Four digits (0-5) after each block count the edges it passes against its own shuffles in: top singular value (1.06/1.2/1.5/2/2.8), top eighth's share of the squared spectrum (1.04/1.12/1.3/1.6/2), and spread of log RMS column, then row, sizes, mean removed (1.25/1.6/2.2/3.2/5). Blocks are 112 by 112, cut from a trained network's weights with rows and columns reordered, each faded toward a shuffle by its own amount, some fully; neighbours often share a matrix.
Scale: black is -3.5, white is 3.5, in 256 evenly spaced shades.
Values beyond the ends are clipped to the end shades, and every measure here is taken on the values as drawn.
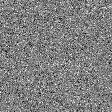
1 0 0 0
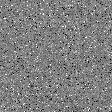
1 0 0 0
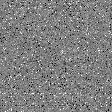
2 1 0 0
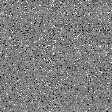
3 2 1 1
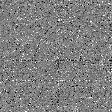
2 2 1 1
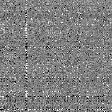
4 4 3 2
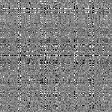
4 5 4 3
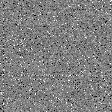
2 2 1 0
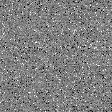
2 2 1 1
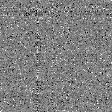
2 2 1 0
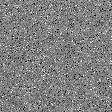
1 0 0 0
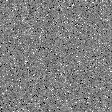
0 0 0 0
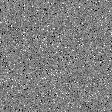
0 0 0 0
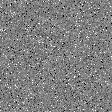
0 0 0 0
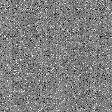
2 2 0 2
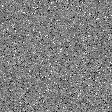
0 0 0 0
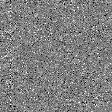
3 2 2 1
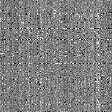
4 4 2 3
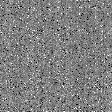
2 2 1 1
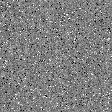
1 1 0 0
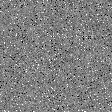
0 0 0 0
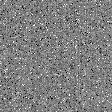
1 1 0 1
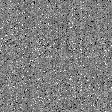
2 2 0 1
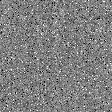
1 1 0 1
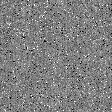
1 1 0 0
